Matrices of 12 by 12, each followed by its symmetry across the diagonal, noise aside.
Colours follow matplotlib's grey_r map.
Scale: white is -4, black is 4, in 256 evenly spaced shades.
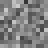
neither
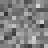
neither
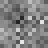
symmetric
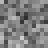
neither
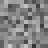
neither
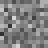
neither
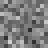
neither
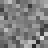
antisymmetric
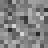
neither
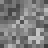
symmetric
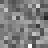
neither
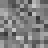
antisymmetric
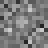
symmetric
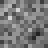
symmetric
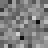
symmetric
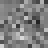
antisymmetric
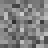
antisymmetric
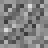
symmetric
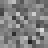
antisymmetric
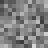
symmetric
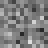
antisymmetric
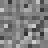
antisymmetric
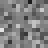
antisymmetric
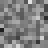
antisymmetric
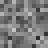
symmetric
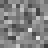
symmetric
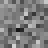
neither
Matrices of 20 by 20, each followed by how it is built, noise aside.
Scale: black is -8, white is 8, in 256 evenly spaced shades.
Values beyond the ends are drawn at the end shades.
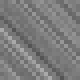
Toeplitz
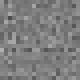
low rank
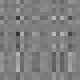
low rank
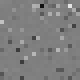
sparse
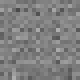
low rank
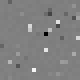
sparse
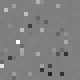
sparse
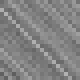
Toeplitz
